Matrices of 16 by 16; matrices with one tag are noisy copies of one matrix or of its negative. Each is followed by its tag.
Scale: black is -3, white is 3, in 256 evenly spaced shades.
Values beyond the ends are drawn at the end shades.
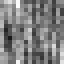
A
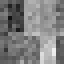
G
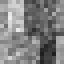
G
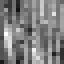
A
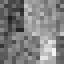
G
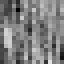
A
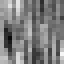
A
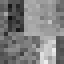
G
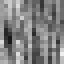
A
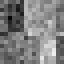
G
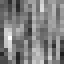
A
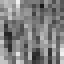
A
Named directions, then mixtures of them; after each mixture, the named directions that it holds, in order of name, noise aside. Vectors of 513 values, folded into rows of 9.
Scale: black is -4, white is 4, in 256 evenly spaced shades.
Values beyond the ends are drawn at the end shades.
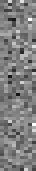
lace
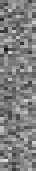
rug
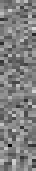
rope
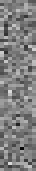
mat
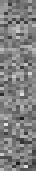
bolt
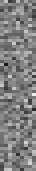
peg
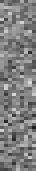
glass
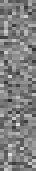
mat, peg, rope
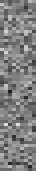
bolt, glass, mat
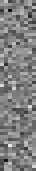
peg, rope, rug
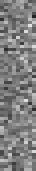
lace, peg, rug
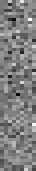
lace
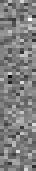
lace, rope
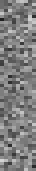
lace, rope, rug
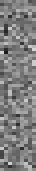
mat, rug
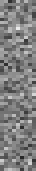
bolt, peg, rope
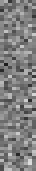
peg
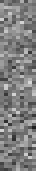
glass
